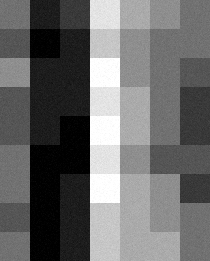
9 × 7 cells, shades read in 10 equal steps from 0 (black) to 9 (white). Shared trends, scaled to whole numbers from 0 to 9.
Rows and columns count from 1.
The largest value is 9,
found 3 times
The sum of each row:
30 24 28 25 25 23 27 26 28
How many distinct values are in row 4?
6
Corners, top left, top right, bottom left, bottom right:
4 4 4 4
